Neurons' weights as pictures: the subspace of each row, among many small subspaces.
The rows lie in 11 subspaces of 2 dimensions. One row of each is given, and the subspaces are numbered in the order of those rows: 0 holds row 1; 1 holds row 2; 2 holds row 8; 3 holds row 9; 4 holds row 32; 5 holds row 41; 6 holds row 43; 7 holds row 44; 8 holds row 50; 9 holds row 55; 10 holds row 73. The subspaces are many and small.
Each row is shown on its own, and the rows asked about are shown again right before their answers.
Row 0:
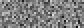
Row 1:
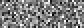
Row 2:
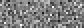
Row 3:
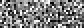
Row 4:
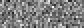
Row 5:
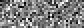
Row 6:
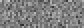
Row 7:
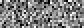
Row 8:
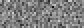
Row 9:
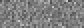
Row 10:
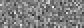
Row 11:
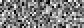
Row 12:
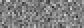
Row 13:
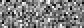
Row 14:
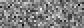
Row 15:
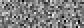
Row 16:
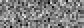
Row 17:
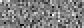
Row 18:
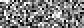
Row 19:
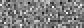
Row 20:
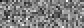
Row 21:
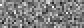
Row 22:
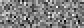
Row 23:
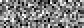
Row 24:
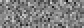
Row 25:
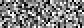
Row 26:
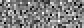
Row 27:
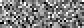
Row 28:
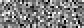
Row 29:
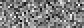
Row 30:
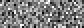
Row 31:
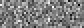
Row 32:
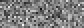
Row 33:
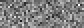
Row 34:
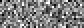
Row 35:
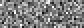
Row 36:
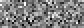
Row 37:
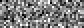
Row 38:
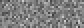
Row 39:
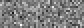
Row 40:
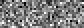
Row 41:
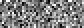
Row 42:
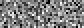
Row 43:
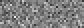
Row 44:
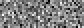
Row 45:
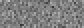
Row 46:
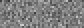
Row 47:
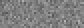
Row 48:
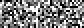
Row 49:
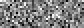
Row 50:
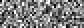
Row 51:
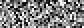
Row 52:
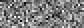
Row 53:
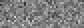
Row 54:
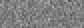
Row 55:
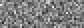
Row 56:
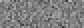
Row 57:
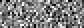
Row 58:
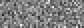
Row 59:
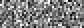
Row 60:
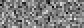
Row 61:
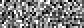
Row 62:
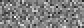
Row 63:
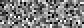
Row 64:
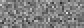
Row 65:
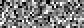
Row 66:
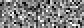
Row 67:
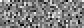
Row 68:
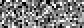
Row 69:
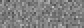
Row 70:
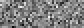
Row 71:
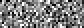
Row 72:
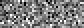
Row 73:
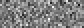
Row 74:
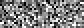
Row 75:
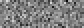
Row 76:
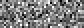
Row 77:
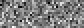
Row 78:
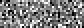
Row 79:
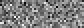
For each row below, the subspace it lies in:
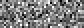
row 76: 4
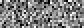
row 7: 3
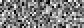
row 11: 8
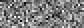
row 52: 10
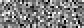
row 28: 7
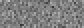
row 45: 9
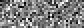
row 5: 8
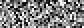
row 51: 10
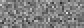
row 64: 1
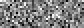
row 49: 3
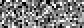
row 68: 5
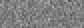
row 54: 3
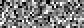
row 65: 8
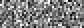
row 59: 3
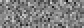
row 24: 10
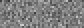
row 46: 2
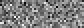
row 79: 6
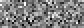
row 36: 9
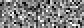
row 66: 6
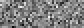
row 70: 8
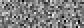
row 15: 0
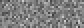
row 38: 0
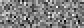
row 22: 7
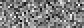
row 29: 10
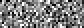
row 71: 5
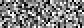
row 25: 0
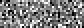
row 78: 1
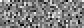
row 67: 2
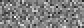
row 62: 6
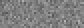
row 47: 0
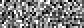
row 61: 2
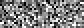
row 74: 6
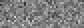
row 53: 9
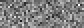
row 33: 10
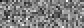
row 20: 4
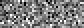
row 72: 7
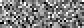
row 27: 6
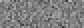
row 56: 3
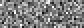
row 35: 9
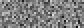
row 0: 0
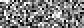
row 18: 10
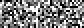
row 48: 6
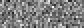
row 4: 2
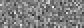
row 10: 7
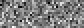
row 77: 8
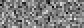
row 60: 2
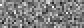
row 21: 9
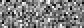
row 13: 5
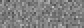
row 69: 2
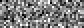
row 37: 4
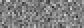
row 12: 5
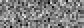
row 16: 4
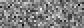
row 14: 4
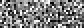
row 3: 1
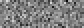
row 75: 10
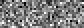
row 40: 5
